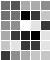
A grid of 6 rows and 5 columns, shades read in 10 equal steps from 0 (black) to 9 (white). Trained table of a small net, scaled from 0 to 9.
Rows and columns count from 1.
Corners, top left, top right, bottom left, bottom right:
4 5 2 7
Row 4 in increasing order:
0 1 2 6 8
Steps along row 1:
down up same down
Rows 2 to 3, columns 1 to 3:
4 4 0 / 5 5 9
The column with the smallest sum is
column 3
